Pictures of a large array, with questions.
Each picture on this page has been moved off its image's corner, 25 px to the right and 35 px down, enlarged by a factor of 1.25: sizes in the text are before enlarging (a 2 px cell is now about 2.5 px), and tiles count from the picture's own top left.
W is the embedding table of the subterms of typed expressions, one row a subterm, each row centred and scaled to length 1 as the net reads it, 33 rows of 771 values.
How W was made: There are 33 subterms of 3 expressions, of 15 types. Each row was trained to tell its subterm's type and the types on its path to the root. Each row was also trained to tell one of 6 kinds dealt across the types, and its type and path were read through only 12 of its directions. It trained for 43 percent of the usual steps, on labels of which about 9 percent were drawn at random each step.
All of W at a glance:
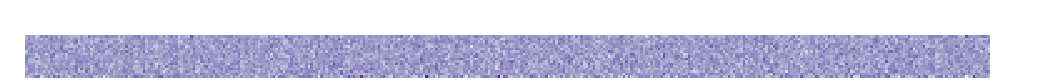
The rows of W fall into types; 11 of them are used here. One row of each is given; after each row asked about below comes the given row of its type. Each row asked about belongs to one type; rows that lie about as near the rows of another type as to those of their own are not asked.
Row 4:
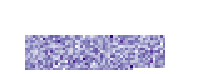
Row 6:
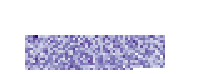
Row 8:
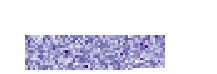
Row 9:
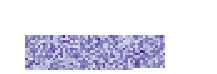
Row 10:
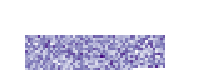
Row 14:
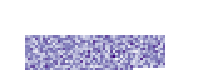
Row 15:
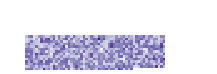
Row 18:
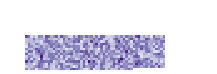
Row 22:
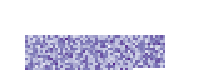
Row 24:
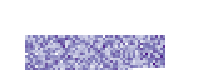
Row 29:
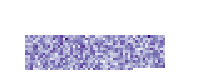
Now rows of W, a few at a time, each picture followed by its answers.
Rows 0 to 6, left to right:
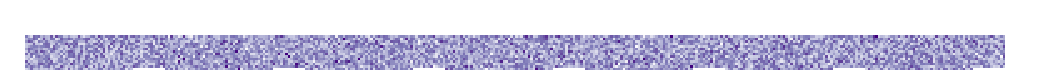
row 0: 4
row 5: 29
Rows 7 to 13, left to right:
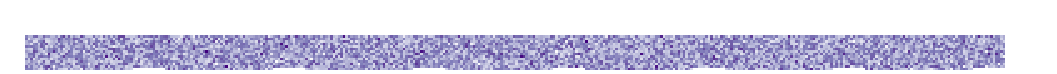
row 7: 22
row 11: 24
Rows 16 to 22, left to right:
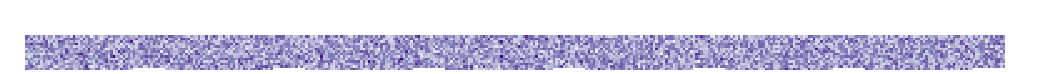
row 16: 9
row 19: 8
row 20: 29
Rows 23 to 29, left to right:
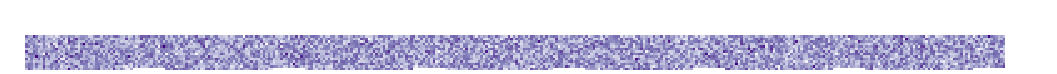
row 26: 4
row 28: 15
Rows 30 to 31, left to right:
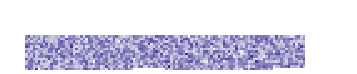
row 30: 9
